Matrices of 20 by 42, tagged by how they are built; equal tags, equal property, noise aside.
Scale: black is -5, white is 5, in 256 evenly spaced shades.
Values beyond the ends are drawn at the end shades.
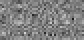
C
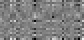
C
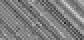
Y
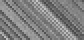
Y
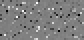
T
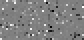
T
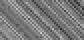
Y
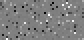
T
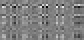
C
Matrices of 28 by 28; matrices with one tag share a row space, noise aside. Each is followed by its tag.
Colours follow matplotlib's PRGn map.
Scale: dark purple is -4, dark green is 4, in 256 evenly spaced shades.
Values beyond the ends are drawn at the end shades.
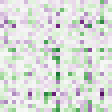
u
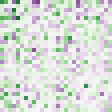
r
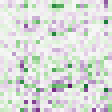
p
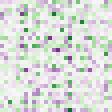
p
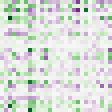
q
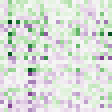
q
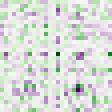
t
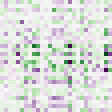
p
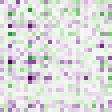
q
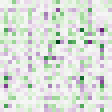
u
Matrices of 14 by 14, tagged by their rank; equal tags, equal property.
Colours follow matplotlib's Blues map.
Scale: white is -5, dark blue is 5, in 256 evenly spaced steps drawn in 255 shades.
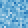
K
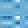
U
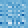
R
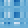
U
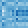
R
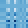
U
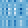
U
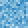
K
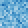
K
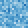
K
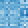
R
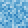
K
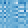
R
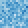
K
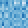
R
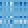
U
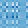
U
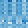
R
